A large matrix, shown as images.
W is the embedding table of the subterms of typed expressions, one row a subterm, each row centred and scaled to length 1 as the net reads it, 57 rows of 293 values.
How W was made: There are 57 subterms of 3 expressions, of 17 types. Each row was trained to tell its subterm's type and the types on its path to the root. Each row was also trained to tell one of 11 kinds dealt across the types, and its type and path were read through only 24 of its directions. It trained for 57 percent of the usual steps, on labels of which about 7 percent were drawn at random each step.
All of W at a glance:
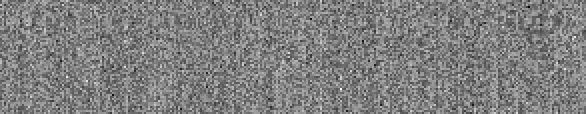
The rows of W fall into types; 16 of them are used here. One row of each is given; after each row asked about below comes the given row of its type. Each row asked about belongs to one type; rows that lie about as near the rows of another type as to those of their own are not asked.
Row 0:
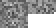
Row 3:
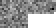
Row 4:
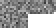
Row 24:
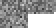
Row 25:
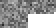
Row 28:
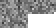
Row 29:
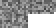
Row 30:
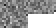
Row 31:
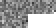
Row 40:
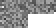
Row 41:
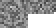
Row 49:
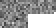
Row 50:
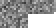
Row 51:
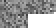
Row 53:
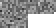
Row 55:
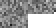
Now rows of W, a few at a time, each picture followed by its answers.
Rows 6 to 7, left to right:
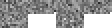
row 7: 31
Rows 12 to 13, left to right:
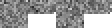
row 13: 55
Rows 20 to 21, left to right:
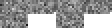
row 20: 49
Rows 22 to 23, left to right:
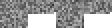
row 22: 40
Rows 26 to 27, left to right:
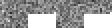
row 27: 25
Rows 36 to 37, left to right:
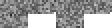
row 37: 53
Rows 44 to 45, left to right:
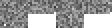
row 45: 40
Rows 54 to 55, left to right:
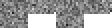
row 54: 0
